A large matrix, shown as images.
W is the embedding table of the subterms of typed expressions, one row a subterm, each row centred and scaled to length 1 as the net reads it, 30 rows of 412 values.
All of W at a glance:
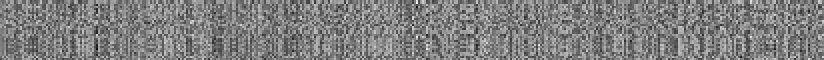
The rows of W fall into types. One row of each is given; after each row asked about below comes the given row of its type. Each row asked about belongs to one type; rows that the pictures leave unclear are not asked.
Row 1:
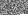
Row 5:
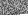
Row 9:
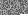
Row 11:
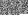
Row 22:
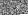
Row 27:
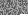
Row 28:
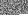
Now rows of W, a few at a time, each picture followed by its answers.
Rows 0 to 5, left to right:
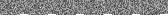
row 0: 1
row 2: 27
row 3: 27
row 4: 27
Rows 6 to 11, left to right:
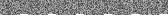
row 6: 1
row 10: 1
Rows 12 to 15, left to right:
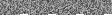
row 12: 5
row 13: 9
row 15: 27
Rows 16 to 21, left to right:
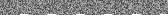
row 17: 28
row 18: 1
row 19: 22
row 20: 22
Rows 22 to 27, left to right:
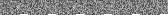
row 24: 22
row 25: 22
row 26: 9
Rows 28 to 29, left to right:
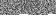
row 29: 27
